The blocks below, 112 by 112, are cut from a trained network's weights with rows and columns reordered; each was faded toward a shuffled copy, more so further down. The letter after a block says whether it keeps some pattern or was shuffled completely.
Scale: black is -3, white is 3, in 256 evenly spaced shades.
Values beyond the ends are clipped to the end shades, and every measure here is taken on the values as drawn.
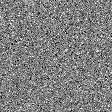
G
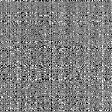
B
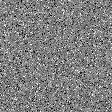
G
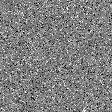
G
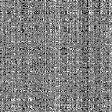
B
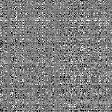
B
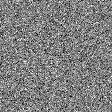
G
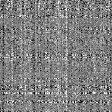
B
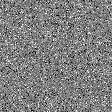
G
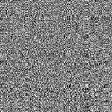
B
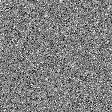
G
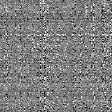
B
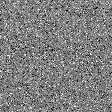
G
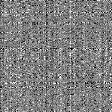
B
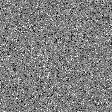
G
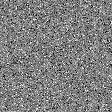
G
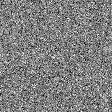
G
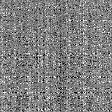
B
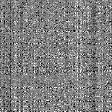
B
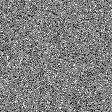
G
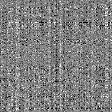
B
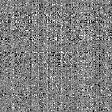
B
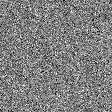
G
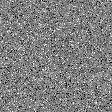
G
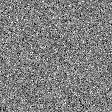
G
